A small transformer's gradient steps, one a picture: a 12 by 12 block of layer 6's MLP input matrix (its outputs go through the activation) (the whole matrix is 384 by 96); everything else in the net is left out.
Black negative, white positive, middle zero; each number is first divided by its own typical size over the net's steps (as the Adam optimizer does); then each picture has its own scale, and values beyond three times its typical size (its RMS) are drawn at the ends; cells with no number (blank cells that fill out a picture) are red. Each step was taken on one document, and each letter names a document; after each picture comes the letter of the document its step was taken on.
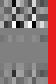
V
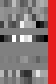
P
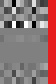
V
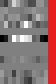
P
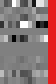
P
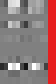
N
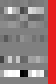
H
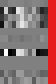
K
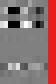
N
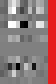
N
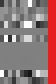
P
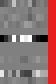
P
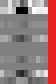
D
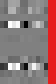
N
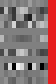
K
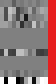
K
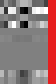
D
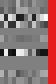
K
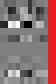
N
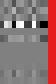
V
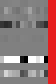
H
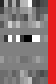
P
